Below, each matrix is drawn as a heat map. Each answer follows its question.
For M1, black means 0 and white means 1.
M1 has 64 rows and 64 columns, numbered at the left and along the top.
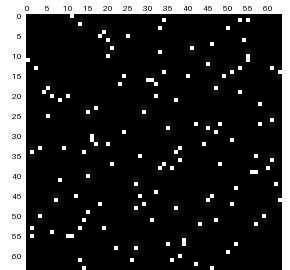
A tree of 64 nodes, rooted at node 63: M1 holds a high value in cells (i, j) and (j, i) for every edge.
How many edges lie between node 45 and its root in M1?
2
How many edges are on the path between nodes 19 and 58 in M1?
7
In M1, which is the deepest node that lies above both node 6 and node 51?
14
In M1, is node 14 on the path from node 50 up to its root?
yes
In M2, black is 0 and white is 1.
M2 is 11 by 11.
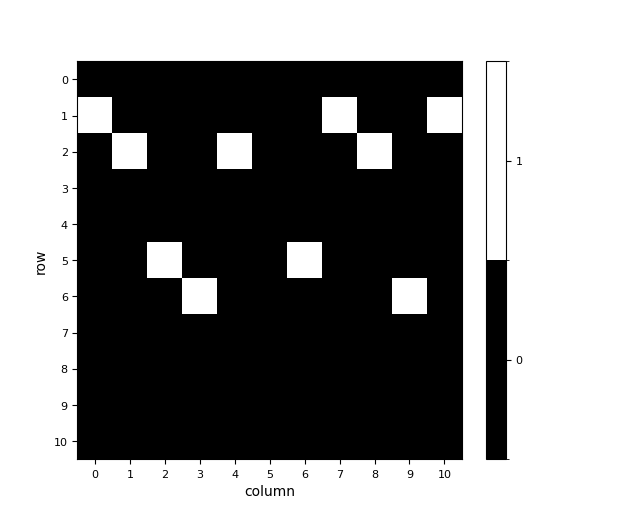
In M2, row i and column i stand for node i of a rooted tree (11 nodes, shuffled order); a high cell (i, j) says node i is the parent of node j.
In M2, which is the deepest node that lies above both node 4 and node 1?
2
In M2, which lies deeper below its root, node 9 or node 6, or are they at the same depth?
node 9
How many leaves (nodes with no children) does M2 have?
7
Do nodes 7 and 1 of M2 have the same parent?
no
